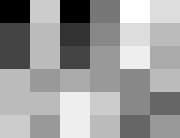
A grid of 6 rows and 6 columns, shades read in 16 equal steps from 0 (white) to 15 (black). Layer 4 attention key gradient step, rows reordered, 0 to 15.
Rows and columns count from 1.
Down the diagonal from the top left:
15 4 11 6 7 6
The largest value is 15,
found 2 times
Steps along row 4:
up down up up down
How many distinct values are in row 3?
5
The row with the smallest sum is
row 5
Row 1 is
15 3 15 8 0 2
